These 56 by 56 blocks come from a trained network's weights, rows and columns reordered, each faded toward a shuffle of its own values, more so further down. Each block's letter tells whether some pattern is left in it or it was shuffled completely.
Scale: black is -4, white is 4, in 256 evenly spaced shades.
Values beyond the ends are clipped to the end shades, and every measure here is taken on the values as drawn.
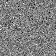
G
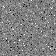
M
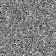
G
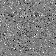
G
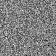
M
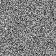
G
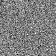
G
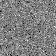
M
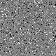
G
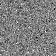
M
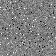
M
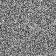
M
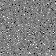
G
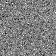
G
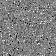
M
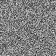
M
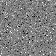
M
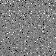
G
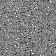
M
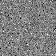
M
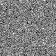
M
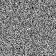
M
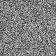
M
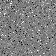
M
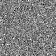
G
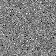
M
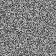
G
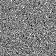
M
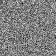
G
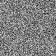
M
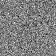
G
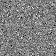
G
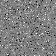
G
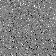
M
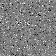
M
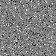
M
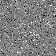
M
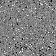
M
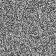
M
